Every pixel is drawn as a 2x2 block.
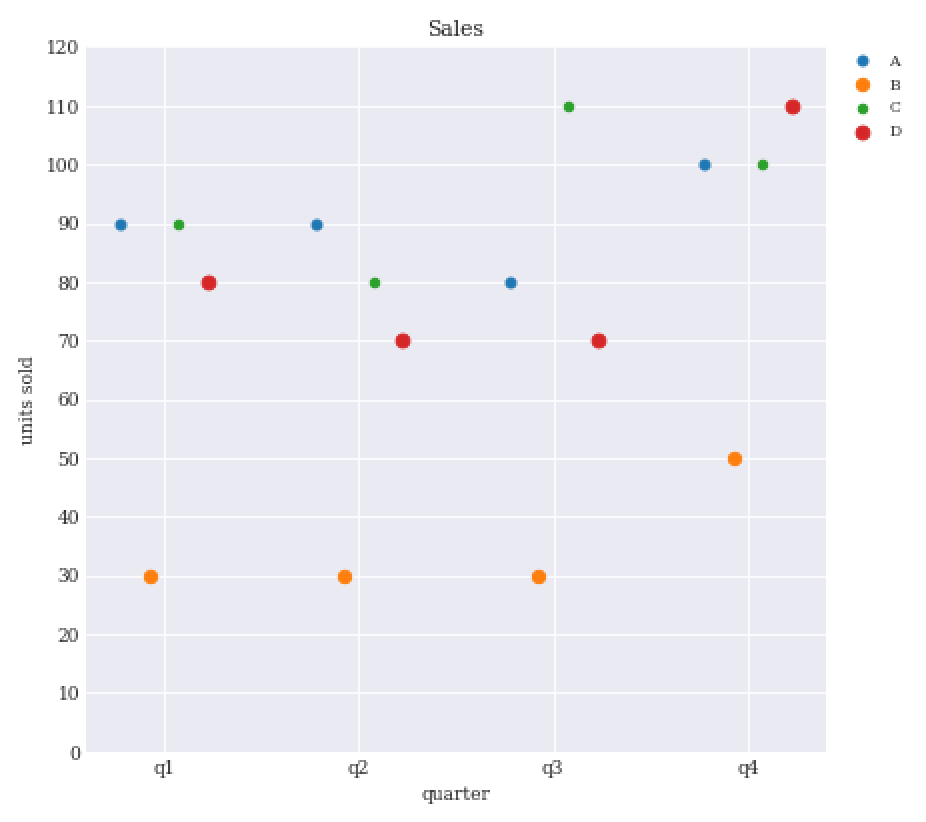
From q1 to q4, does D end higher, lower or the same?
higher
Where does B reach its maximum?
q4
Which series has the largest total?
C
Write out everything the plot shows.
Title: Sales
x-axis: quarter, ticks q1 q2 q3 q4
y-axis: units sold, ticks 0 10 20 30 40 50 60 70 80 90 100 110 120
Legend: A, B, C, D
Values:
A: 90 90 80 100
B: 30 30 30 50
C: 90 80 110 100
D: 80 70 70 110
